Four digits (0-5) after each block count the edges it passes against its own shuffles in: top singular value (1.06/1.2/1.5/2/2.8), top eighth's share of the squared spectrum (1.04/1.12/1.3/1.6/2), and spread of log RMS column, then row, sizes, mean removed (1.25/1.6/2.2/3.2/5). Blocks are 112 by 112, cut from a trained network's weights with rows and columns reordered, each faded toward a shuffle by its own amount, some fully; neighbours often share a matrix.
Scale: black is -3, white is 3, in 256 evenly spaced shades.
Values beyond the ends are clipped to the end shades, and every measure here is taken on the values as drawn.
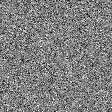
0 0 0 0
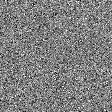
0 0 0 0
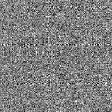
3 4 3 3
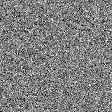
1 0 0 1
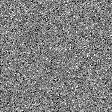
0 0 0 0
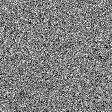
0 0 0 1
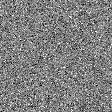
0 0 0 1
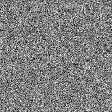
2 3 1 0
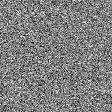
2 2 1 0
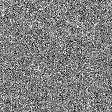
1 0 0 0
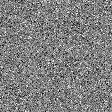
0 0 0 0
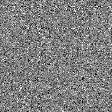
3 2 2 1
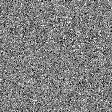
1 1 0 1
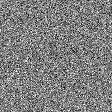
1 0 0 0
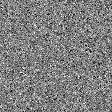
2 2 0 0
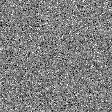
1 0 0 0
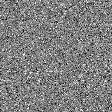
2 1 1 0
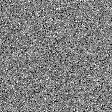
1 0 0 0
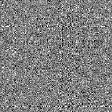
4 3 3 2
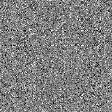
3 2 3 1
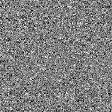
2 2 0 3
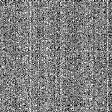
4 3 1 3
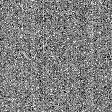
2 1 0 0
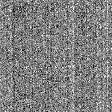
3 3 1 2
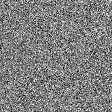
2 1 0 1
